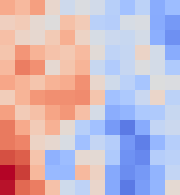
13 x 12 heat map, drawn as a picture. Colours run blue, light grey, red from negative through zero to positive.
The bottom left is the ninth with the highest average. The bottom right is the ninth with the lowest average. No single row or column stands out from its neighbours. There is an overall slope up to the left.
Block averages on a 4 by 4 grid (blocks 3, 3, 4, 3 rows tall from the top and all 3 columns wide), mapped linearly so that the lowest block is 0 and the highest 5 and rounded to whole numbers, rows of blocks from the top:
3210
4311
4301
5100
